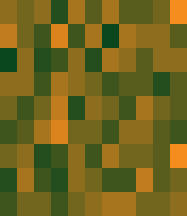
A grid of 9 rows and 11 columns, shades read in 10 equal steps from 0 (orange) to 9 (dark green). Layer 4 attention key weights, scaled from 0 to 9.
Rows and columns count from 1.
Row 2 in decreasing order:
9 7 7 6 5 4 4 3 3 2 1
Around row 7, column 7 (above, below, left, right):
7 7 7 5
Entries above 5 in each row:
4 4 5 6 4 5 4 6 2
